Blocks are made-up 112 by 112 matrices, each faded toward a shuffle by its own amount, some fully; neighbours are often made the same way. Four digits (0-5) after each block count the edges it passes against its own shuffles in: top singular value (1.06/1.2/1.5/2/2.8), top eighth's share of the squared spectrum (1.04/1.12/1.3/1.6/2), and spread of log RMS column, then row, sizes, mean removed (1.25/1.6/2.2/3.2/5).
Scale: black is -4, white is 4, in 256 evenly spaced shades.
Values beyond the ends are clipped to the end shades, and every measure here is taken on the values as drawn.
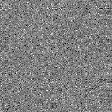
4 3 2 2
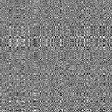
5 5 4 4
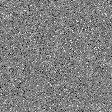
2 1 0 0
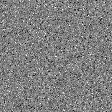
3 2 0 0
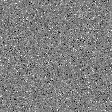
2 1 0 0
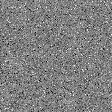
3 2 0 0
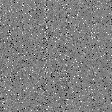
3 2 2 0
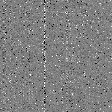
4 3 2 0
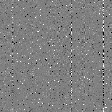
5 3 2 1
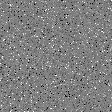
1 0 0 0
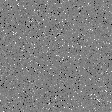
0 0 0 0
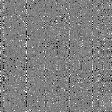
5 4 3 2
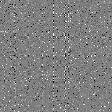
4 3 2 1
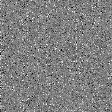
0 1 2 0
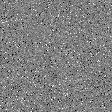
0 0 1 0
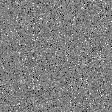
1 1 1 0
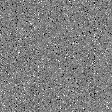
1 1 2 0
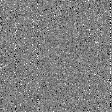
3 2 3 0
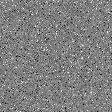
0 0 0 0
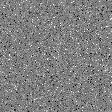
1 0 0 0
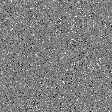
3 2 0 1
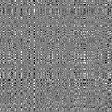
5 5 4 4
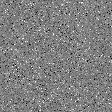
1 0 0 0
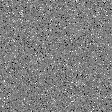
1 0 0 0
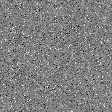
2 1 0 0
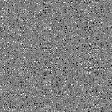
4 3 2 2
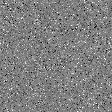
2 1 0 0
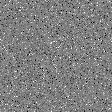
0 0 0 0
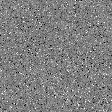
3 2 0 0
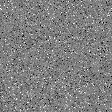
1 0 0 0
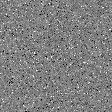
0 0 0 0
